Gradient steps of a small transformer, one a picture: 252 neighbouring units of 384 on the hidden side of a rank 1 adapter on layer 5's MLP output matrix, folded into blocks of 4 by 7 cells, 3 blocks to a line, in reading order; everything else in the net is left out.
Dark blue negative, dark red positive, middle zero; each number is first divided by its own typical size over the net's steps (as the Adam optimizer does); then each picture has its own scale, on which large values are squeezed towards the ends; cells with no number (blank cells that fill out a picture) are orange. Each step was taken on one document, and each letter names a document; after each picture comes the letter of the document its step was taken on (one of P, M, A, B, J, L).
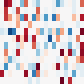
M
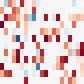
M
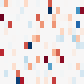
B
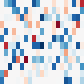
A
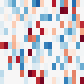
A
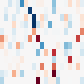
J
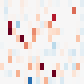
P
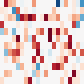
M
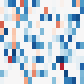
A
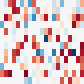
M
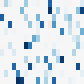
B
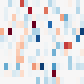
J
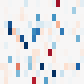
P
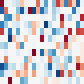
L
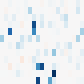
J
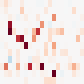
P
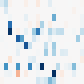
P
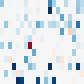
B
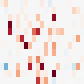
P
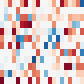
M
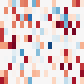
A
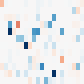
P
